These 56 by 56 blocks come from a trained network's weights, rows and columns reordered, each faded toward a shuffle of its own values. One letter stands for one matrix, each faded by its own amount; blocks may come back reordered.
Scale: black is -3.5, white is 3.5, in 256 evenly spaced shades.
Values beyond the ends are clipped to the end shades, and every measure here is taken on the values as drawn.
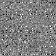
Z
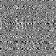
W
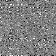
Z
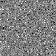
Z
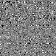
Z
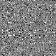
Z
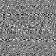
W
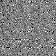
Z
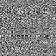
W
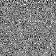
Z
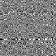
W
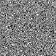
Z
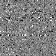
Z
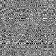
W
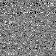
Z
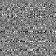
W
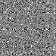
Z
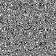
Z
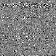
Z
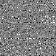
Z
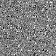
Z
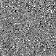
Z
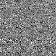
Z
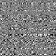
W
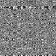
W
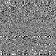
W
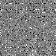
Z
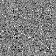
Z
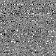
Z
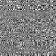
W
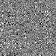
Z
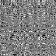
W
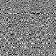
W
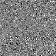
Z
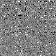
Z
